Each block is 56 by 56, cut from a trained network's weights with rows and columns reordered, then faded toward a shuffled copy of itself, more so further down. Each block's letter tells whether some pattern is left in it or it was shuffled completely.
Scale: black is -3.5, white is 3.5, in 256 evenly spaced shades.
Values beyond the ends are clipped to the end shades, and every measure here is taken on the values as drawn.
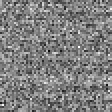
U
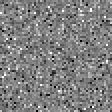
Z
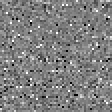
U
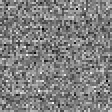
U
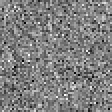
U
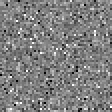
U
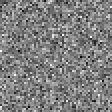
Z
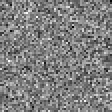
Z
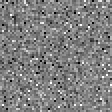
Z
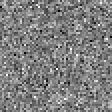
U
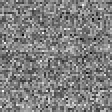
U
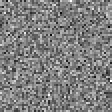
Z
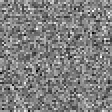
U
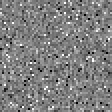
Z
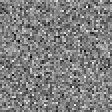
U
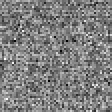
U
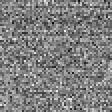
U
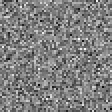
Z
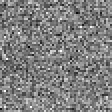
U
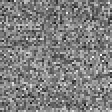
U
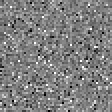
Z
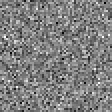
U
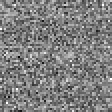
U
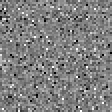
U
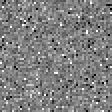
Z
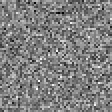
Z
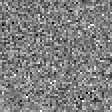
Z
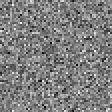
Z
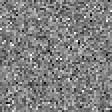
Z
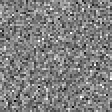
Z
